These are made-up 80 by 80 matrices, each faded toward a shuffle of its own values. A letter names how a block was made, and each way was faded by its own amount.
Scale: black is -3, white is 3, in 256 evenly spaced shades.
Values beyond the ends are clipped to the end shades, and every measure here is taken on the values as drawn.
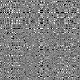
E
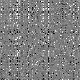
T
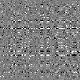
E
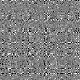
E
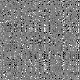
T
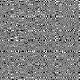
E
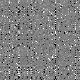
T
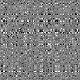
E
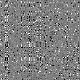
T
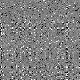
T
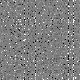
T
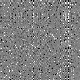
T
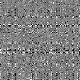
E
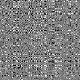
E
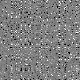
T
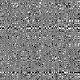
E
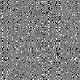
T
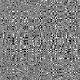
E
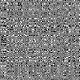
E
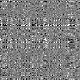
E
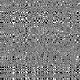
E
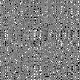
T
